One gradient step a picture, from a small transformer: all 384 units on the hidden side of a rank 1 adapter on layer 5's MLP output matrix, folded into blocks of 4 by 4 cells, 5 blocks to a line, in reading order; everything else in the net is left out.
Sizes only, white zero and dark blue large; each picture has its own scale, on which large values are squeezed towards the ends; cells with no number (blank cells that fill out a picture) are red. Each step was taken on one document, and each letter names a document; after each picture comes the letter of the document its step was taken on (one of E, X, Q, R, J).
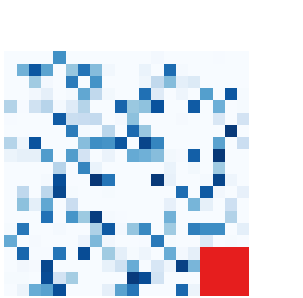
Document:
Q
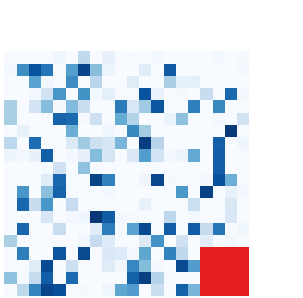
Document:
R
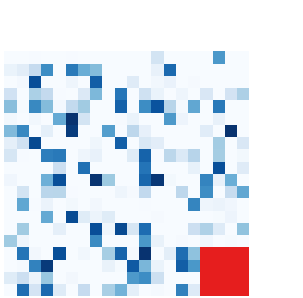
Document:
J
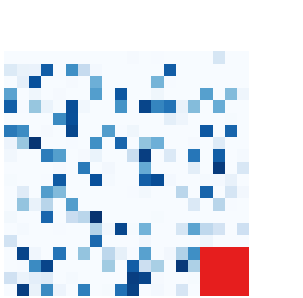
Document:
J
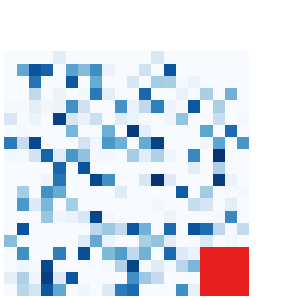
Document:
Q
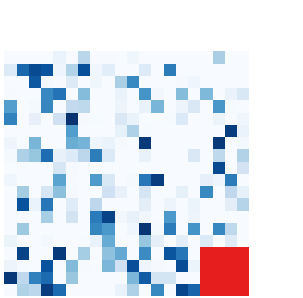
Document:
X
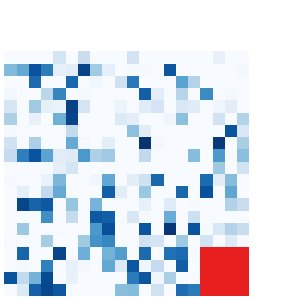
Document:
X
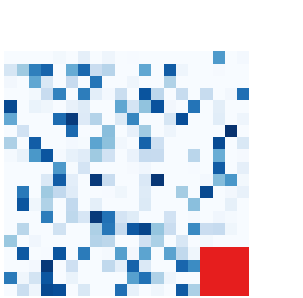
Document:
R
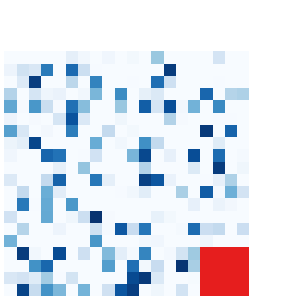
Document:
J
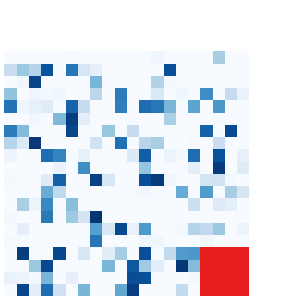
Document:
J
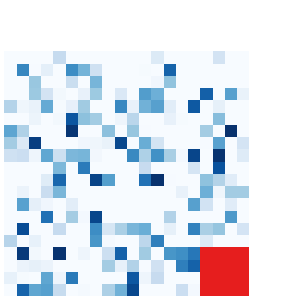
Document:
Q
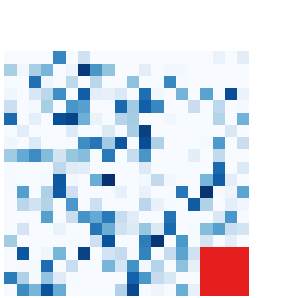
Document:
R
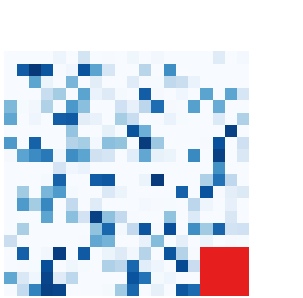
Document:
R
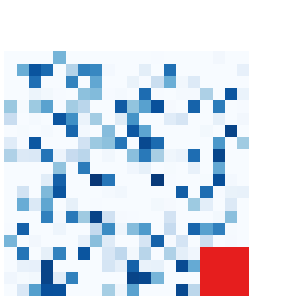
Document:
Q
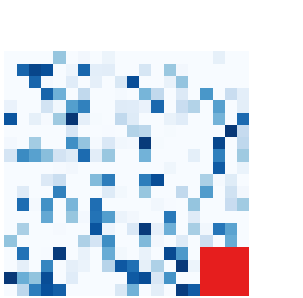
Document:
X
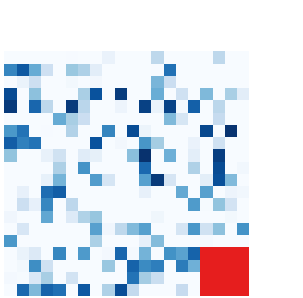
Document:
J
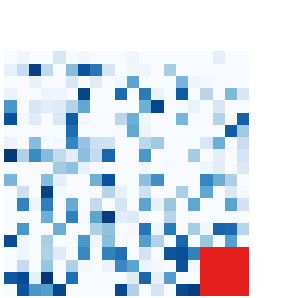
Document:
X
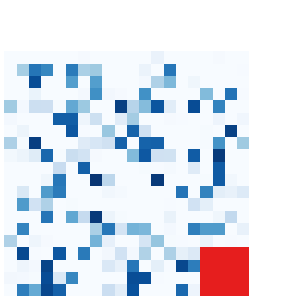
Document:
Q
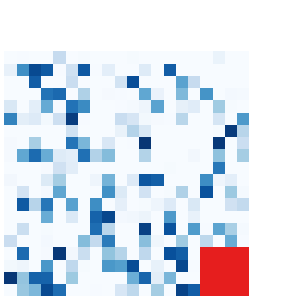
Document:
X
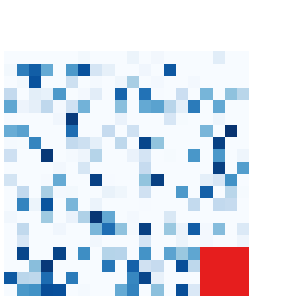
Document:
J
